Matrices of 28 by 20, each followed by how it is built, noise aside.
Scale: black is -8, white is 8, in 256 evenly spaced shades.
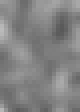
smooth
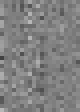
uneven columns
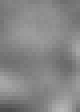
smooth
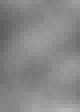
smooth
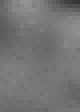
smooth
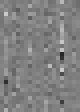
uneven columns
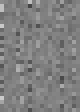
uneven columns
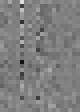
uneven columns
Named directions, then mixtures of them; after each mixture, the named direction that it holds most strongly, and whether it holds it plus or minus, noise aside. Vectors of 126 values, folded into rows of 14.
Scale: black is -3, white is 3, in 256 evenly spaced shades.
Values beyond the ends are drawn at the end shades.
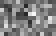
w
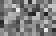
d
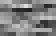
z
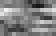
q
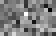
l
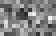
w, plus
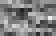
z, plus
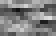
z, plus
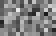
d, plus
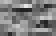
z, plus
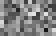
d, minus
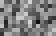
w, minus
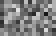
d, plus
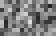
w, minus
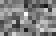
l, plus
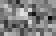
w, minus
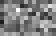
d, plus
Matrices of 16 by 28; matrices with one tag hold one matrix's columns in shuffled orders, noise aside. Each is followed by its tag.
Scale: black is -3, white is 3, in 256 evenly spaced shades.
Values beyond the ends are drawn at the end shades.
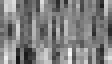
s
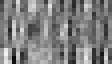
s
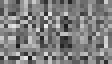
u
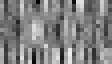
s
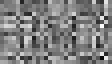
u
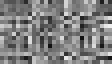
u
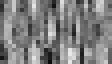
s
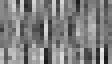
s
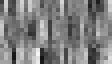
s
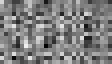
u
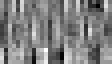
s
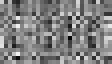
u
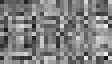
u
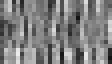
s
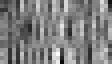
s
